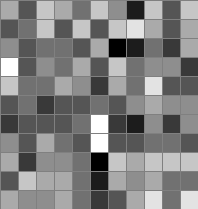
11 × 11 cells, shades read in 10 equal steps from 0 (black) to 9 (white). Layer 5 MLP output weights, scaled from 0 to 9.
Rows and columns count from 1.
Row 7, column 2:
3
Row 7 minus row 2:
-1 -1 -4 0 -3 6 -5 -7 -1 -1 -1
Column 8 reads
1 8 1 4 4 5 1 3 6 5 6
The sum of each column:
55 41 54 50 47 46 49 44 66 42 56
